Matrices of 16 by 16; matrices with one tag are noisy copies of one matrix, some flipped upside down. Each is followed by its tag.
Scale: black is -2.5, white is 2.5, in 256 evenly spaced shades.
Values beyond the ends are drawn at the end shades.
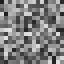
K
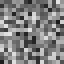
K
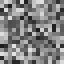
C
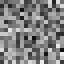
K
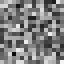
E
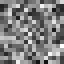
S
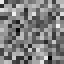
C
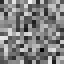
K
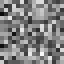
C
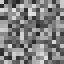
C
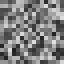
S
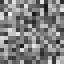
K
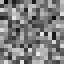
C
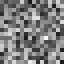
K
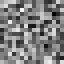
E
